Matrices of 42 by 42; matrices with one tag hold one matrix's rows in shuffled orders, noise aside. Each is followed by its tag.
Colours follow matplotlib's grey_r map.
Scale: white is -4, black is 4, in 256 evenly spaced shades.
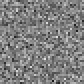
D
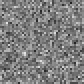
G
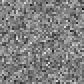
D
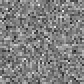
G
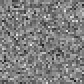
D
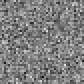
D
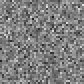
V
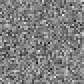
G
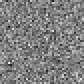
V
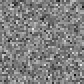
D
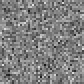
G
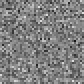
G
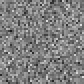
V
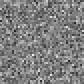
G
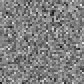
V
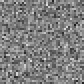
D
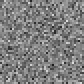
V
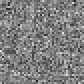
G
